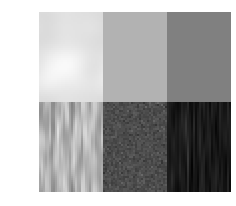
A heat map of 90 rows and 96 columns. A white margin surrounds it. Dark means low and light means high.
The table splits into 2 rows of 3 panels. Panel 1,1: very high, smooth, faint in contrast. Panel 1,2: high, flat. Panel 1,3: middling, flat. Panel 2,1: high, streaked downward. Panel 2,2: low, fine-grained, faint in contrast. Panel 2,3: very low, streaked downward, faint in contrast.
